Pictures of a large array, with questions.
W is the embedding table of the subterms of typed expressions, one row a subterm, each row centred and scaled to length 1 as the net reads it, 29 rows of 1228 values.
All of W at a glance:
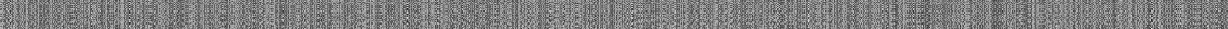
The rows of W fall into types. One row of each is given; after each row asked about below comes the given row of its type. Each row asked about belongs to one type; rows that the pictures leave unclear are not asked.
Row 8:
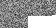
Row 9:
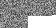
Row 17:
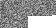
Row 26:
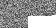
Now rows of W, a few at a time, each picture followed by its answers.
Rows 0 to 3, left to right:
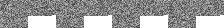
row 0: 26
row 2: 26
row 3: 17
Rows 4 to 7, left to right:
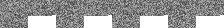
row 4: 8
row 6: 9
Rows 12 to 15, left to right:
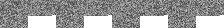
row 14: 8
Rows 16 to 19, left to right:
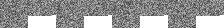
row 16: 9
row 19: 26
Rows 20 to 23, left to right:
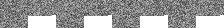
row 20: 9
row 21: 8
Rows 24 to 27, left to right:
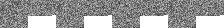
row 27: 17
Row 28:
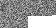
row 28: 17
